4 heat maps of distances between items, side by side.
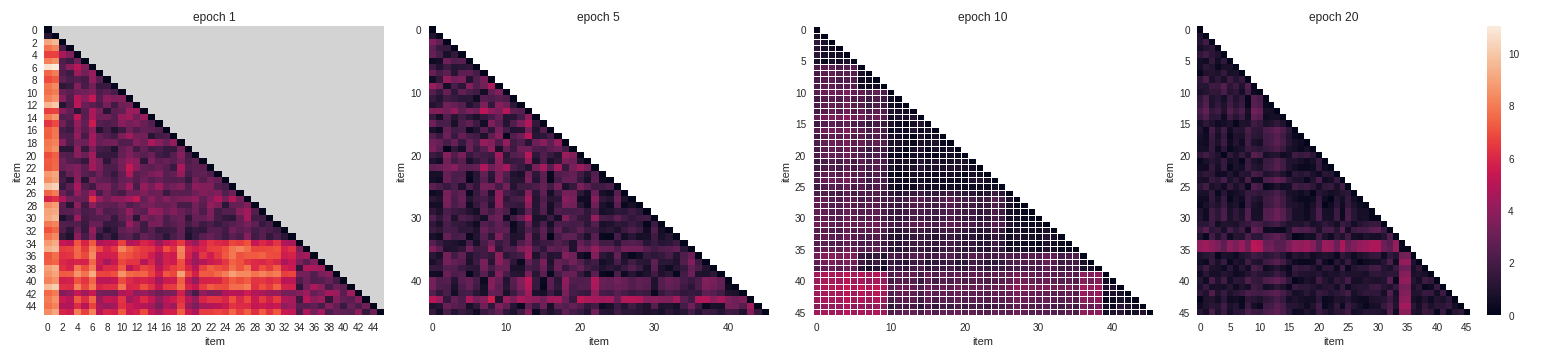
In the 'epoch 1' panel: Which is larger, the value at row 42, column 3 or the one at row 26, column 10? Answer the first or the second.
the first
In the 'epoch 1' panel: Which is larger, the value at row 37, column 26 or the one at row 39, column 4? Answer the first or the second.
the second
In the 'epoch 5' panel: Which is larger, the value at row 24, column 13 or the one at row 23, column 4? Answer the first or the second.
the first
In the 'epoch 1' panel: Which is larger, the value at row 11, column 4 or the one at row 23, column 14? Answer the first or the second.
the first
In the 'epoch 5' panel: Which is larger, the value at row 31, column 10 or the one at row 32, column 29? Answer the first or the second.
the first
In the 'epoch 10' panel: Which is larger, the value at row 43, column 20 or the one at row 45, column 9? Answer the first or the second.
the second
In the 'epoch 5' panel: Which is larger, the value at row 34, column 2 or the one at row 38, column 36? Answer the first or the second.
the second
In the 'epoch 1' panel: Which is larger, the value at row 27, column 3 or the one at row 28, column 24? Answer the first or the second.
the first
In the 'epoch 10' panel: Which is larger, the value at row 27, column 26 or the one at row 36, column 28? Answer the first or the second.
the second
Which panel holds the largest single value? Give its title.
epoch 1
